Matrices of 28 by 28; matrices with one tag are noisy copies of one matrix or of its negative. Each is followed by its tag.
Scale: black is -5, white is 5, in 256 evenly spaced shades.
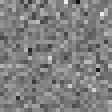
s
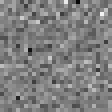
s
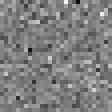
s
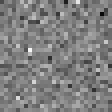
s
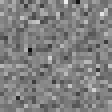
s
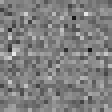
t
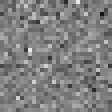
s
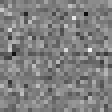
t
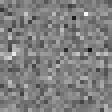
t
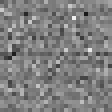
t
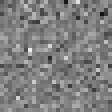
s
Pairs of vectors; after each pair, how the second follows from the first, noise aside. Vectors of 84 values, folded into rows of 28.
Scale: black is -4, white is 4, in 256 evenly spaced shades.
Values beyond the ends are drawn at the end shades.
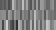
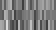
sign-scrambled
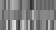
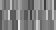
shuffled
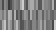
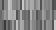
sign-scrambled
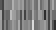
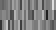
shuffled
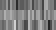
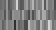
sign-scrambled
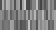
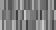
shuffled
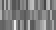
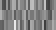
sign-scrambled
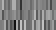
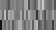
shuffled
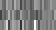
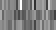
reversed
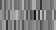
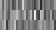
sign-scrambled
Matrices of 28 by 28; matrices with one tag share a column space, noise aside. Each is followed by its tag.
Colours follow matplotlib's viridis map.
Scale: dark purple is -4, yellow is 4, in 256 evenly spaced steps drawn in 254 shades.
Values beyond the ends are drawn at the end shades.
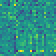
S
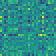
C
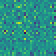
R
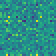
C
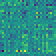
S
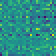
C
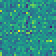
R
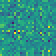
R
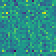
S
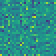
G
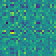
R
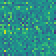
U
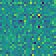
G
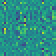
U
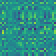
U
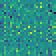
R
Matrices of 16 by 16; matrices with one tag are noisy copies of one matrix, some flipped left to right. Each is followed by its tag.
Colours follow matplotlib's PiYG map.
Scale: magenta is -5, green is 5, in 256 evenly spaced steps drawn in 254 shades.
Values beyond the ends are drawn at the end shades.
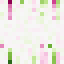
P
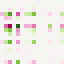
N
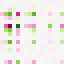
N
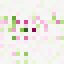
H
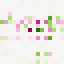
H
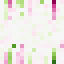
P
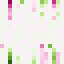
P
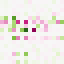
H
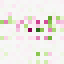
H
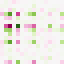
N
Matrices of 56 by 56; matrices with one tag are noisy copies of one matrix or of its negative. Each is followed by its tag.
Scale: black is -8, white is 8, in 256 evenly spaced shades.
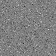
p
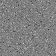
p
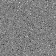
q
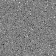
q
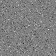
p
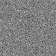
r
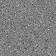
p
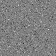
p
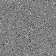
q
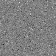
q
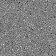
q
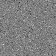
q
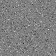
p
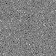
r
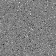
q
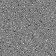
p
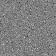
q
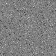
r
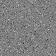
p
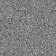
r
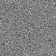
q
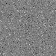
r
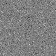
r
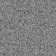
r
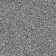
q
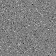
p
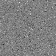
q
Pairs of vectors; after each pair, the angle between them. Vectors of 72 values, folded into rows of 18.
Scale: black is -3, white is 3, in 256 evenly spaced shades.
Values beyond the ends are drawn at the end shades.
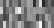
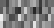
partly opposed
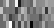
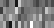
nearly opposite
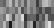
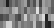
partly opposed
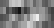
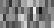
orthogonal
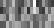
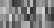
partly opposed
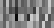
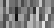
nearly parallel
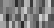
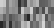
orthogonal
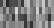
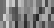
orthogonal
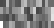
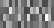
orthogonal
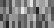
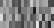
orthogonal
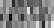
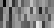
partly aligned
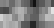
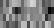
partly opposed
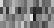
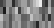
orthogonal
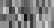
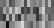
orthogonal
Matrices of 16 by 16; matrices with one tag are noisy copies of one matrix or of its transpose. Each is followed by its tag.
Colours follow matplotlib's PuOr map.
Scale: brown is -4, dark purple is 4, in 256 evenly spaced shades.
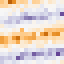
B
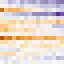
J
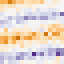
B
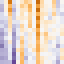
J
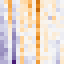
J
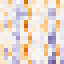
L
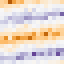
B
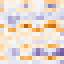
L
